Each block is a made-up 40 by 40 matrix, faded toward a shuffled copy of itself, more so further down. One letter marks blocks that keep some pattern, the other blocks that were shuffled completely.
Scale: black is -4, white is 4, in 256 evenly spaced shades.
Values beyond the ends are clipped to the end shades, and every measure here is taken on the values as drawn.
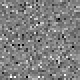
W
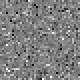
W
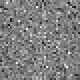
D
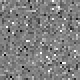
W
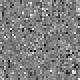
D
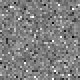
W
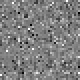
D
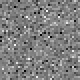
W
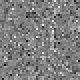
D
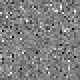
D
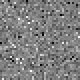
W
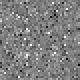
D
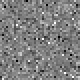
D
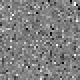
W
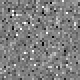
W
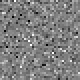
D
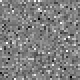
W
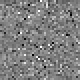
W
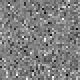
D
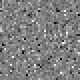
D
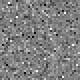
W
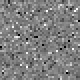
D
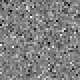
W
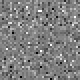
D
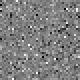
D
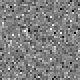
W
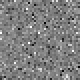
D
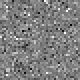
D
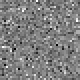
D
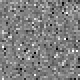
W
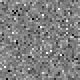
W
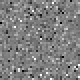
W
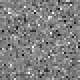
W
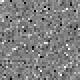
W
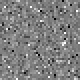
D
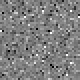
W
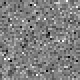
W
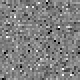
D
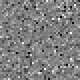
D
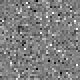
D
